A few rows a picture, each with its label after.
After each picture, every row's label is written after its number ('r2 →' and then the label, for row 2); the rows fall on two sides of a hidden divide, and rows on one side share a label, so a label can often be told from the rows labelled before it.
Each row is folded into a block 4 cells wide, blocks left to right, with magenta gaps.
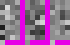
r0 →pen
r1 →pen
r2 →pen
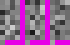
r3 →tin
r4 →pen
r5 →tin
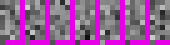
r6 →pen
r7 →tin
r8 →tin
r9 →tin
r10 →pen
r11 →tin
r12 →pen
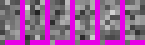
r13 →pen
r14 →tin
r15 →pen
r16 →tin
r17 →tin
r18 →tin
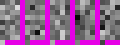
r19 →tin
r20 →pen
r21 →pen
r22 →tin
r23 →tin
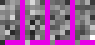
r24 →tin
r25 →pen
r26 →tin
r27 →pen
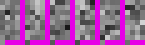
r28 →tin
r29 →tin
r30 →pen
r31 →tin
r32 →pen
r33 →pen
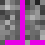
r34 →tin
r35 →pen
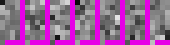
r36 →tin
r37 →tin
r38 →tin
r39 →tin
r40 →pen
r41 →tin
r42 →pen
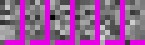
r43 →tin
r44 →tin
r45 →pen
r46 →pen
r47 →tin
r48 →tin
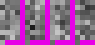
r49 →pen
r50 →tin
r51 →tin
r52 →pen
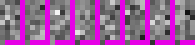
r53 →pen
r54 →pen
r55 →pen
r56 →tin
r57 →tin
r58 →tin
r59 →tin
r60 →pen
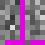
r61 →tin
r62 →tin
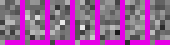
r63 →pen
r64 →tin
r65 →pen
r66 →pen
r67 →tin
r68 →tin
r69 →pen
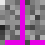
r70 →pen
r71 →tin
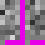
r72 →pen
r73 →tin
